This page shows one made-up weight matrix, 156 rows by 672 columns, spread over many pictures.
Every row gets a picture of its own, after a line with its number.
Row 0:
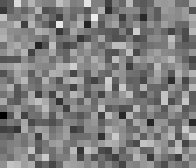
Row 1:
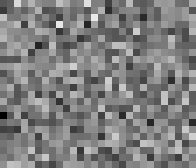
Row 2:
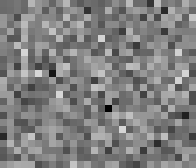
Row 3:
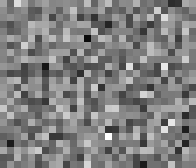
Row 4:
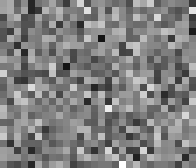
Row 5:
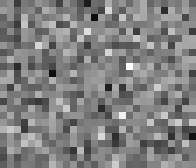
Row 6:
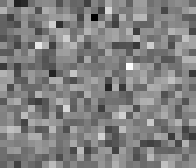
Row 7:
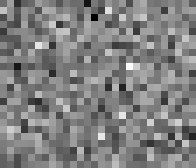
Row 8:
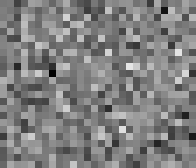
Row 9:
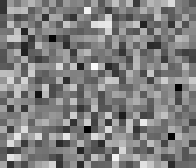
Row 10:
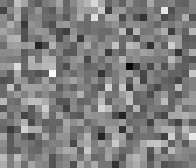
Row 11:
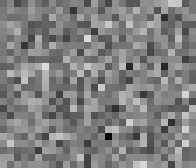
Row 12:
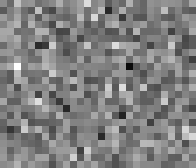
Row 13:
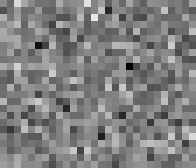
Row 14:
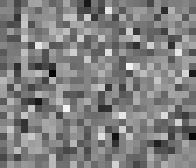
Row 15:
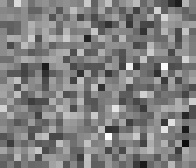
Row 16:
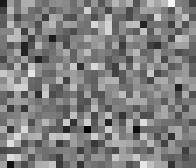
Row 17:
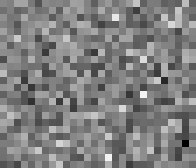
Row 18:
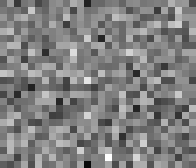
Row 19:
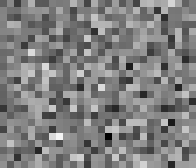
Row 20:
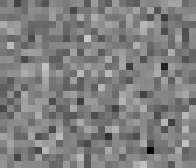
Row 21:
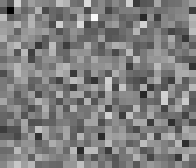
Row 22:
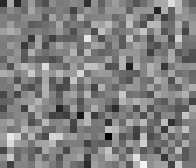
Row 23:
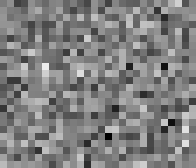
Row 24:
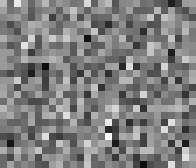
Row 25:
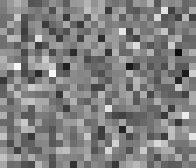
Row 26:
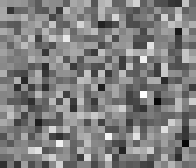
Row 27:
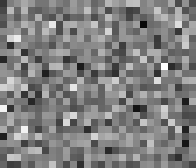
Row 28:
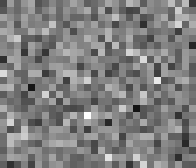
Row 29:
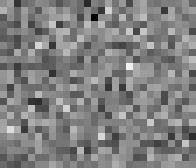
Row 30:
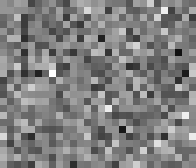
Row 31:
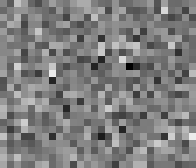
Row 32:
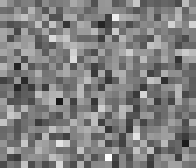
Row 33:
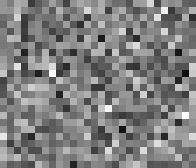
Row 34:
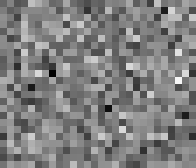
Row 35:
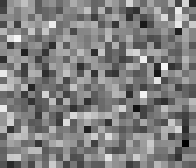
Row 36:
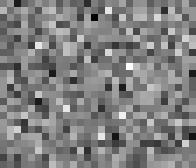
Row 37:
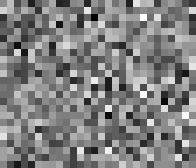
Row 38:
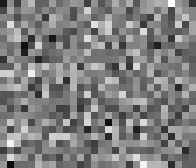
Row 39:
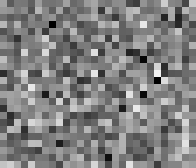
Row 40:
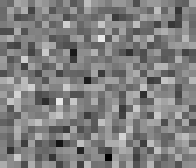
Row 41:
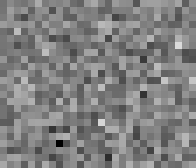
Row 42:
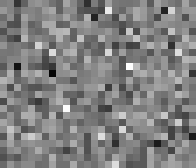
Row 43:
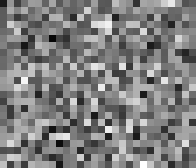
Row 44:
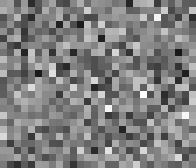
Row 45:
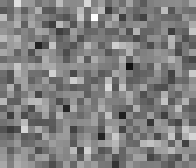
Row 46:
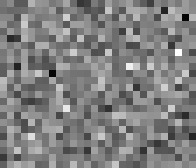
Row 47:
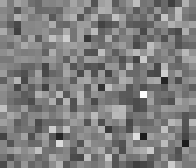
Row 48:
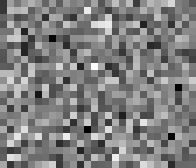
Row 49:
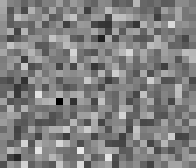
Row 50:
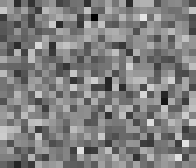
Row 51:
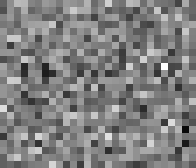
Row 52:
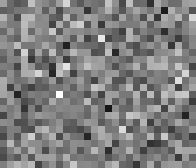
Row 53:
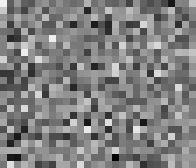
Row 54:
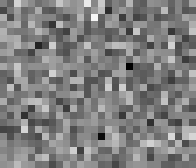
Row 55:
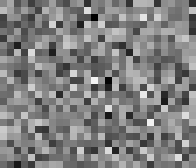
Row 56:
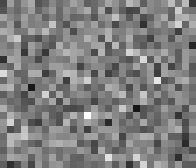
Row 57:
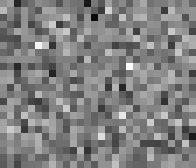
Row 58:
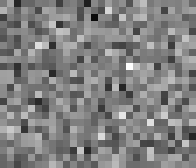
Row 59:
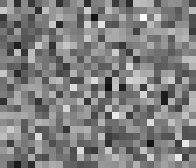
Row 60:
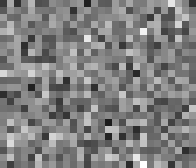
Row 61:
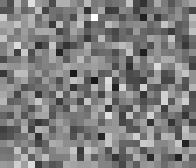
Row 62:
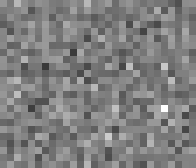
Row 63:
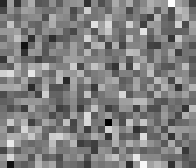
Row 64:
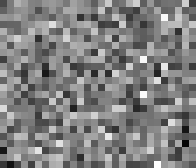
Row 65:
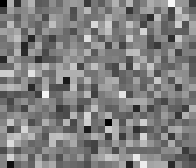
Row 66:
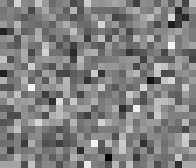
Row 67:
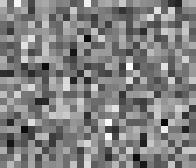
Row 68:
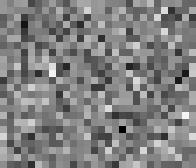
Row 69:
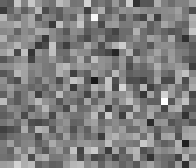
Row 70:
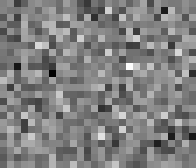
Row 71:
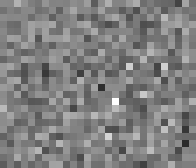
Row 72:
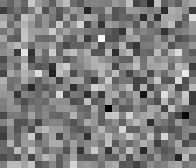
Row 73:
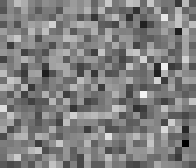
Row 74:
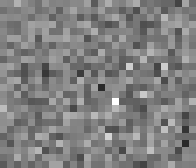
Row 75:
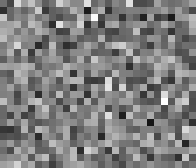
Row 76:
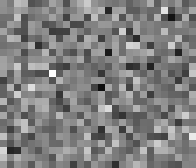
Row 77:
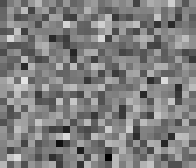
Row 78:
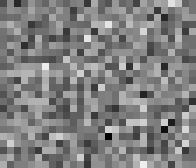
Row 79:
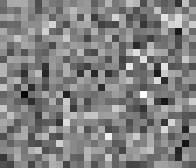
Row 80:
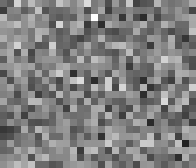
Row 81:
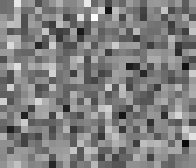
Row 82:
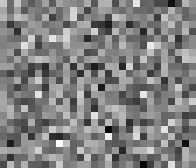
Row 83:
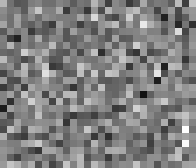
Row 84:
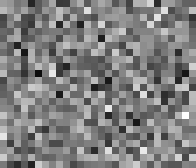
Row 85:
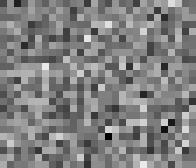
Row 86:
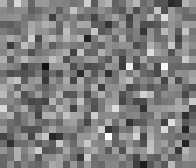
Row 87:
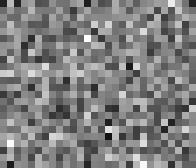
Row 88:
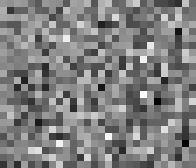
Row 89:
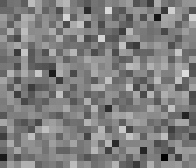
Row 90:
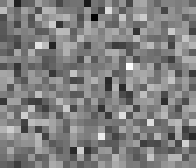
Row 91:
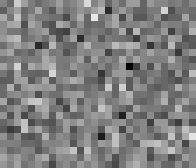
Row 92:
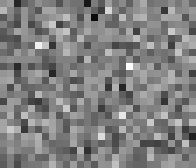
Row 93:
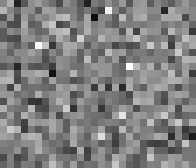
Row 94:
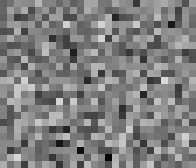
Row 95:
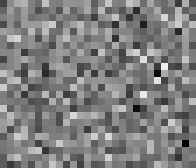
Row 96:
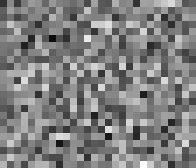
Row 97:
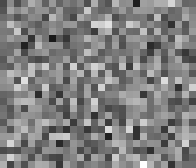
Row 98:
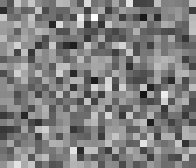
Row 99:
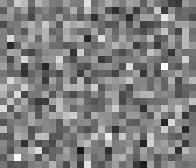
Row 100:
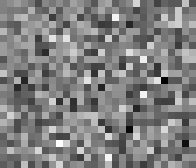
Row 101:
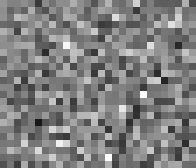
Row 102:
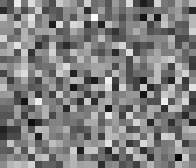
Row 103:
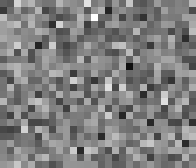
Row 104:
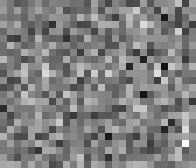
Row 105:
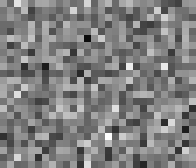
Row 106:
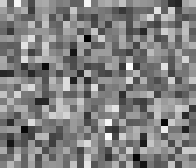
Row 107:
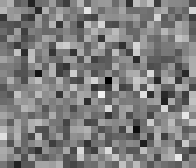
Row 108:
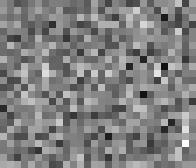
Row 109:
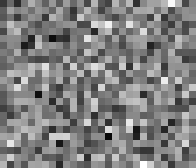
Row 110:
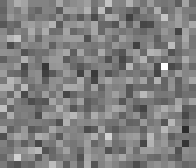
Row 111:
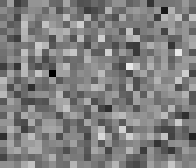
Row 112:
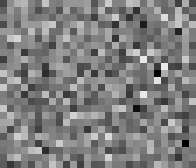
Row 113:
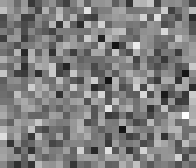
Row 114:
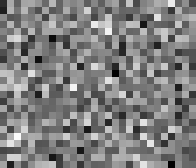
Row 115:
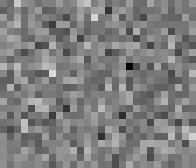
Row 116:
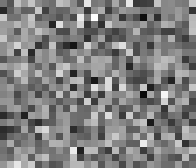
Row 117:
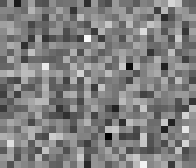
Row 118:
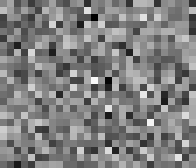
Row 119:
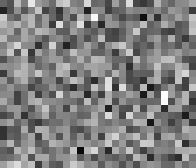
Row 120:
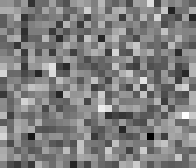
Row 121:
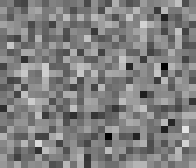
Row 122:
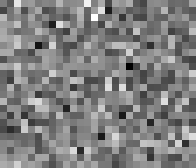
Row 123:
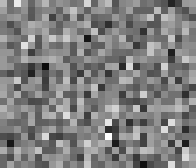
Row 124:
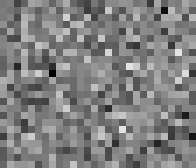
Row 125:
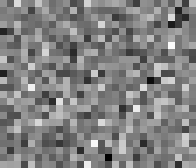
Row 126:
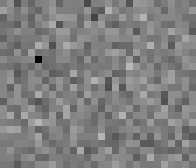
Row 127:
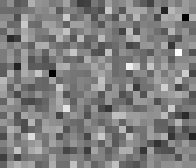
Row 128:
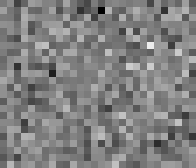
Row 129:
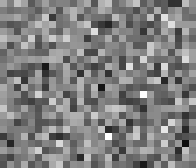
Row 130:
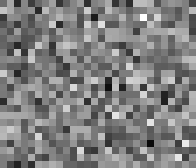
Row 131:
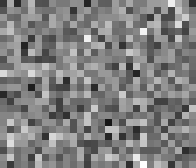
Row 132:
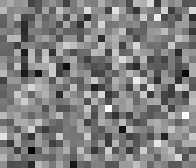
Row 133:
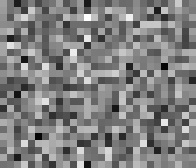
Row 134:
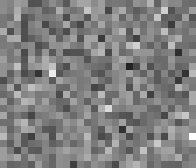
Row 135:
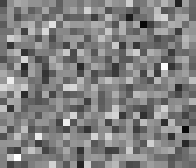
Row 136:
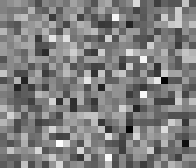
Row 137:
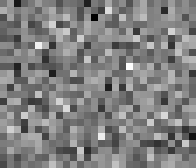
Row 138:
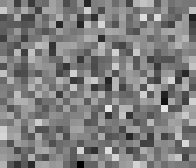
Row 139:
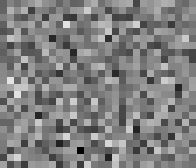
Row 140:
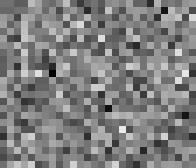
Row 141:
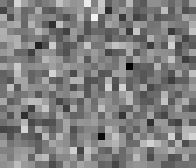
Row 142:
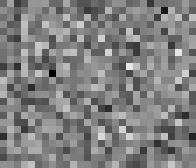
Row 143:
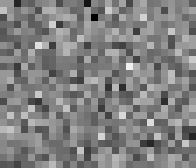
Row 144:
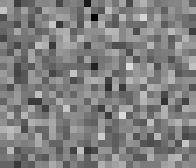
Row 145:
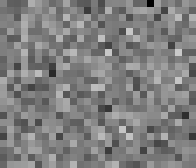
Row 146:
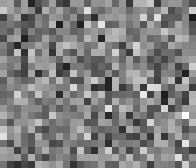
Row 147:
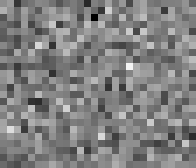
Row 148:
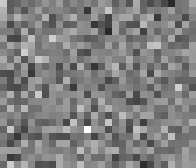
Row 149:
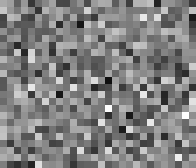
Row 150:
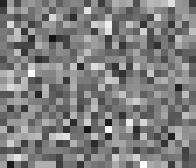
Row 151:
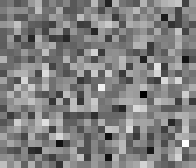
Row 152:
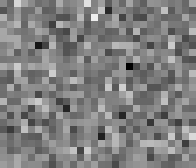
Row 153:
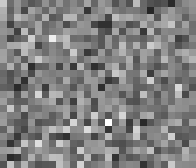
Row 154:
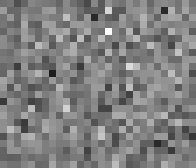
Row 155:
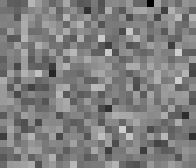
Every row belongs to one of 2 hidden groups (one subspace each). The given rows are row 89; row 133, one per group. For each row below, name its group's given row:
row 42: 89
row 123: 133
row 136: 133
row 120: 89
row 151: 133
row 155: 89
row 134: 89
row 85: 133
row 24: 133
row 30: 89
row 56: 133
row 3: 133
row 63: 133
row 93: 89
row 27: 133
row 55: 89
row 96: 133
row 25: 89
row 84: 89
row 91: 89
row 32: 133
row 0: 89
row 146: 89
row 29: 89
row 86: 133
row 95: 133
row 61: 89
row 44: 89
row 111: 89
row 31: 89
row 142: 89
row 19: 133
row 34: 89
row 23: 133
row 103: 89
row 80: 89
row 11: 133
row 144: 89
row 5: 89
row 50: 89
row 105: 133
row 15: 133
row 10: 89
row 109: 133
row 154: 89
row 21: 89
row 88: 133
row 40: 133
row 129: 133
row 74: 133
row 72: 89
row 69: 89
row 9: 133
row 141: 89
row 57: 89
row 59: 89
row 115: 89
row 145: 89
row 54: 89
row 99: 133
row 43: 133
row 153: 133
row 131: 133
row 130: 89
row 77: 133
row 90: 89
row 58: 89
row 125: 133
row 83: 133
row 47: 133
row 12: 89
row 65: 133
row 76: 89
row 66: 133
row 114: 133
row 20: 133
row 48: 133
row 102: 89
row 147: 89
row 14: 89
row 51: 133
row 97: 133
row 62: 133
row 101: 133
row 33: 89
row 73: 133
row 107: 89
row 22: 133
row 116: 89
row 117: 133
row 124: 89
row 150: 133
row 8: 89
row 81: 89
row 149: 89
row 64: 133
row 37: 89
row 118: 89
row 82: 133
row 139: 133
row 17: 133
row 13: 89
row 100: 133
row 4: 89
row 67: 133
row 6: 89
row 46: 89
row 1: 89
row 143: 89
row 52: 89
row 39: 133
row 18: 133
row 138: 89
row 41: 133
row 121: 133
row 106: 133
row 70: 89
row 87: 133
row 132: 89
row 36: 89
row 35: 133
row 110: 133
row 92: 89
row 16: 133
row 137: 89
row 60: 133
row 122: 89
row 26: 133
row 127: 89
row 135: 133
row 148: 133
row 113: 89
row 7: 89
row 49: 133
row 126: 89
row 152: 89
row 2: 89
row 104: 133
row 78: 133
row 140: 89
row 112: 133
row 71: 133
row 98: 89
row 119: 89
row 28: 133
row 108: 133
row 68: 89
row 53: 133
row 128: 89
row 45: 89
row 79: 133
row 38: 133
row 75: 89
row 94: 133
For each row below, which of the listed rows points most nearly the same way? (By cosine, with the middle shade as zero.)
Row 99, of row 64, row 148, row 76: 64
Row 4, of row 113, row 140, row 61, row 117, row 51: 113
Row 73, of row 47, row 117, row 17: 17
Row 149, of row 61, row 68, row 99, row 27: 68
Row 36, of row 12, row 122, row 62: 62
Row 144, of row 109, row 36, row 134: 36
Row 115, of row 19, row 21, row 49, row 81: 81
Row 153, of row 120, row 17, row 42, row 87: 17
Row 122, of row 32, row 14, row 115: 115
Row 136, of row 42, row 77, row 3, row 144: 3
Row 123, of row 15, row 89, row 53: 15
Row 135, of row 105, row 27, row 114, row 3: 27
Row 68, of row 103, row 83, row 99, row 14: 83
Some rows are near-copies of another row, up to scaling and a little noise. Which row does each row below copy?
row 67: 106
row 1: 0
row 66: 125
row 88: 26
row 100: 136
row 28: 56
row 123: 24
